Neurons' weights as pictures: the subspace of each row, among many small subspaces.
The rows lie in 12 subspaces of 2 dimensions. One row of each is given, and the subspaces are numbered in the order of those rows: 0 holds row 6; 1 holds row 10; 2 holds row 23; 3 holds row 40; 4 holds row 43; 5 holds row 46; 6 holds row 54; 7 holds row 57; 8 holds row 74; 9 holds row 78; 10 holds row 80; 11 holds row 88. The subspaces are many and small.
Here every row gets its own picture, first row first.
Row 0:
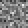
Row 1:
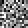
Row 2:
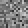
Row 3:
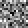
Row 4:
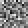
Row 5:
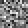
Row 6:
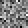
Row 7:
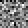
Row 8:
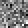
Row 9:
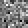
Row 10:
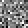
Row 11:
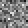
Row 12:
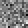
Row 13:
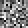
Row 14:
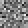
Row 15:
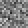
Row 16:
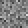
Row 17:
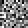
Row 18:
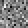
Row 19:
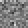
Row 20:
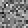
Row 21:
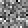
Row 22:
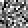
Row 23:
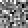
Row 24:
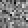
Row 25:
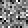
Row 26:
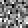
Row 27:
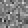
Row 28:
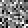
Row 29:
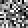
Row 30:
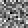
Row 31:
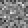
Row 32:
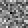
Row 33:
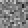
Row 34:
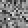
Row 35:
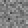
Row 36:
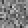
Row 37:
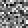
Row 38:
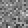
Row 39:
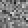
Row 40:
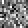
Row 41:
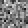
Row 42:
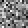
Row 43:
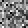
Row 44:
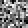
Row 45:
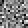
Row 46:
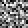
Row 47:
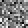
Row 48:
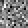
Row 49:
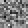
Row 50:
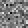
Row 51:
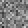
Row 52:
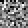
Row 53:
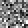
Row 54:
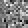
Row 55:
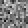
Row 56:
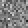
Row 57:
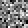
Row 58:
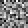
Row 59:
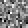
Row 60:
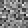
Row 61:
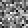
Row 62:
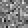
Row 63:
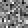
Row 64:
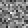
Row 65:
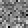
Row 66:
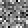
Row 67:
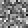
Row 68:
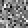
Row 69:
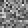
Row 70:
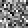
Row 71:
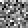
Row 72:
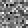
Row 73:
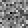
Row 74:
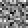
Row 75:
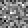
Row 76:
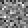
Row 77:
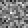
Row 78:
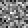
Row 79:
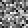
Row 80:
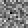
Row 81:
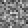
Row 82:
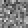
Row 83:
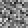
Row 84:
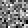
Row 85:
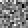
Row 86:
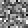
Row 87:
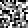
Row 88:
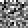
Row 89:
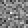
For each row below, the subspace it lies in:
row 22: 11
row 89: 10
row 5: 4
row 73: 4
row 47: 1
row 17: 10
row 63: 3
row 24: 2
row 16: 0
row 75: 9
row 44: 6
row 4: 10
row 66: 0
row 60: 1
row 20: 5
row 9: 6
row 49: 4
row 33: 2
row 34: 2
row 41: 6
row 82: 6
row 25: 0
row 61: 4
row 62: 3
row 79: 4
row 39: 2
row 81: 4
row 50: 5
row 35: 5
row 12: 7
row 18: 11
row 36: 3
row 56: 8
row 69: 5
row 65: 0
